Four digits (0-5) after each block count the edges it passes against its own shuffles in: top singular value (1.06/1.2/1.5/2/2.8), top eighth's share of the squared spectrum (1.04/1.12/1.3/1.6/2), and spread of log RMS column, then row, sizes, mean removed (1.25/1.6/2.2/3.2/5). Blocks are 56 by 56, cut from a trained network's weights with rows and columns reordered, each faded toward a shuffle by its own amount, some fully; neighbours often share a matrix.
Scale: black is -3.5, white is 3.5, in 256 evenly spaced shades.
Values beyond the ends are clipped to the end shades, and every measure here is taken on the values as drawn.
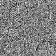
2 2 1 0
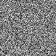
2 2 0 0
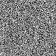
0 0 0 0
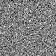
2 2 0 0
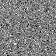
0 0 0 0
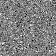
0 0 0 0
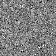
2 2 1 0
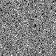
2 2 1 0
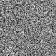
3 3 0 0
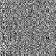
4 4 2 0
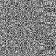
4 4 2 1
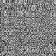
3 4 2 0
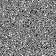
0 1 0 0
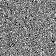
0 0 0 0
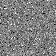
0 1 0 0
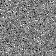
0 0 0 0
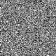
3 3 1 0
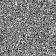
1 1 0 0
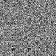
3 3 1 0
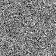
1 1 0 0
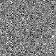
3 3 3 1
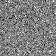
0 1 0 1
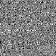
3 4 1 2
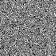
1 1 0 0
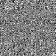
2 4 1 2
